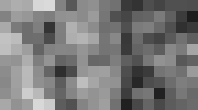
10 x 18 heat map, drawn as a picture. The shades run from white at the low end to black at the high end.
The right part is higher, past a seam about 60% of the way across. On average the colour sits 50% of the way up the scale. The top right is the ninth with the highest average.
